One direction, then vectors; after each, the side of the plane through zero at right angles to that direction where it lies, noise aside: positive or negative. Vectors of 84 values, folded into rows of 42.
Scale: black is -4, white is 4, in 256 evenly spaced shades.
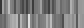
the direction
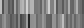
negative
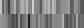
negative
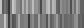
negative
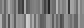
positive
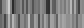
positive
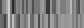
positive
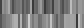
positive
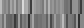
negative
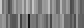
negative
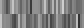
negative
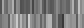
positive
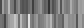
positive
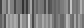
positive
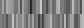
positive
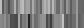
negative
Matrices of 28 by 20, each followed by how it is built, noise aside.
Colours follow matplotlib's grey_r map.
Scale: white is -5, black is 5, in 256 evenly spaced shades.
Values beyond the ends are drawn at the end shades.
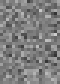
low rank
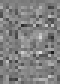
low rank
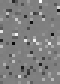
sparse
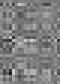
low rank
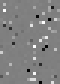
sparse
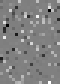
sparse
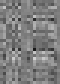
low rank
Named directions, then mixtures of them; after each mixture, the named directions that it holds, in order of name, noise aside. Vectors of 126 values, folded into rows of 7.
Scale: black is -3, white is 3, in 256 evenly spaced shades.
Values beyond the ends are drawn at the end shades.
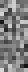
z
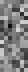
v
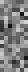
v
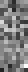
z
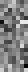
v, z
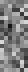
v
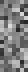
v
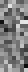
v, z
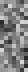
v, z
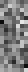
v, z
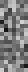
z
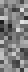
v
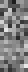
z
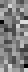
v, z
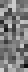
z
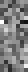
v, z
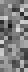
v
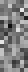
v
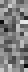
v, z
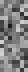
v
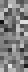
v, z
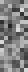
v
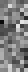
v, z
